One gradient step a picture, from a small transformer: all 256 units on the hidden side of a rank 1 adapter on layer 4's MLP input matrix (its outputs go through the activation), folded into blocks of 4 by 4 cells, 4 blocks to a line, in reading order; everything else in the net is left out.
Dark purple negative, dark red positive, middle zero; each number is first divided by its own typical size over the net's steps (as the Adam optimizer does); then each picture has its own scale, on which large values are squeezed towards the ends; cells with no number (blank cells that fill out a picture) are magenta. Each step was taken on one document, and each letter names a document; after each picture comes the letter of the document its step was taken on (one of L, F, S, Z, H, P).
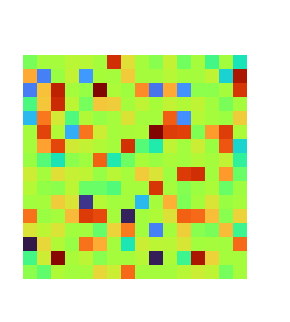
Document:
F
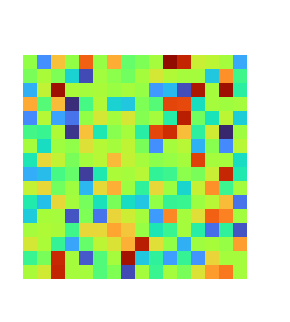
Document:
F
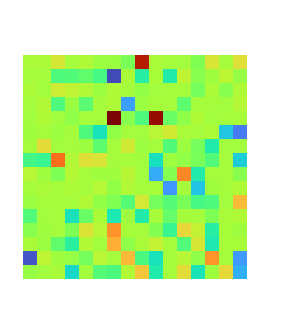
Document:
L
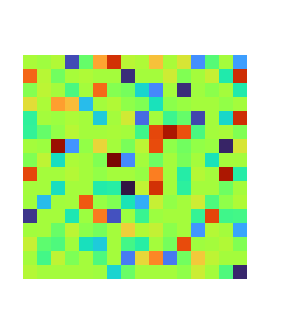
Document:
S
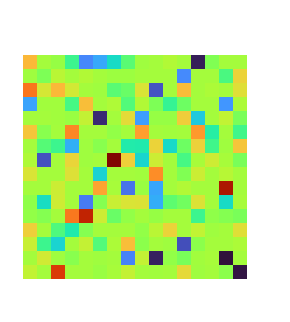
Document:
S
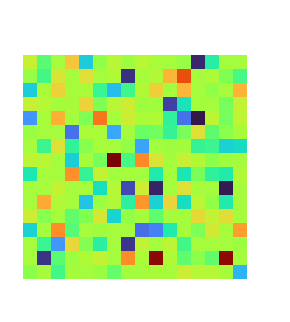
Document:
S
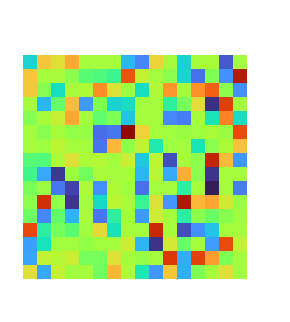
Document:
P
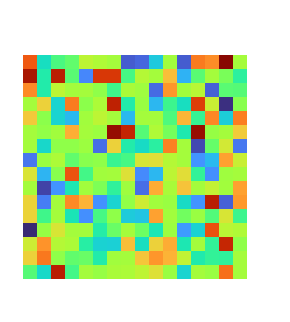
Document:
P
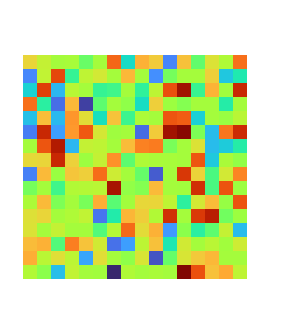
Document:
F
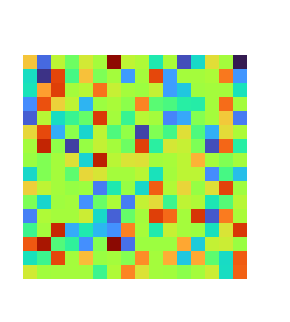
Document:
F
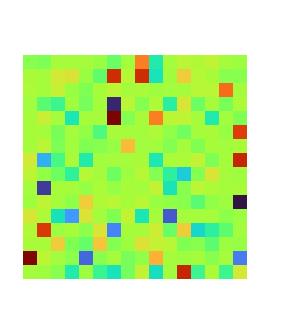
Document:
L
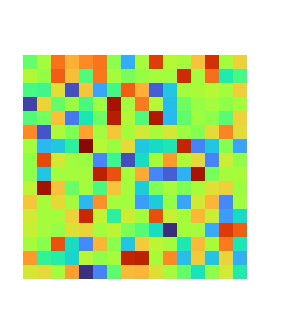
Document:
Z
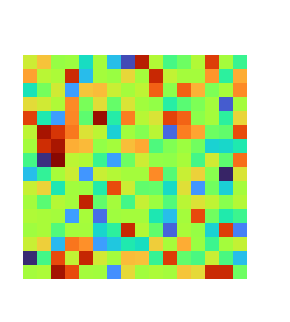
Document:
F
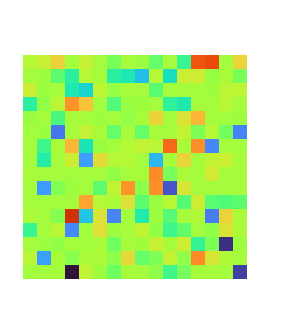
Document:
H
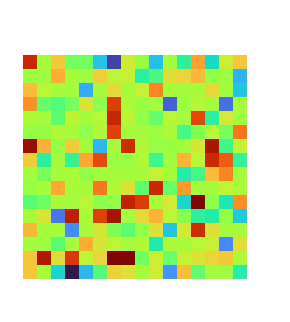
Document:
H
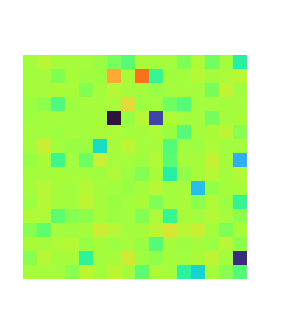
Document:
L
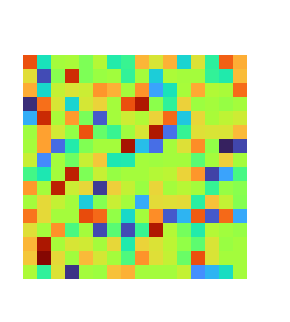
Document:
F
